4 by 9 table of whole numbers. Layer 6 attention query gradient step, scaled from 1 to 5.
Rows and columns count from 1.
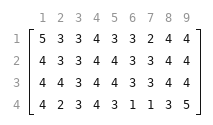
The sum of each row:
31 32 33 26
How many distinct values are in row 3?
2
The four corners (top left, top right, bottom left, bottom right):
5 4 4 5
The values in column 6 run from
1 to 3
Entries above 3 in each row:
4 5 6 3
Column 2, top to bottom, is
3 3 4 2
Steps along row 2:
down same up same down same up same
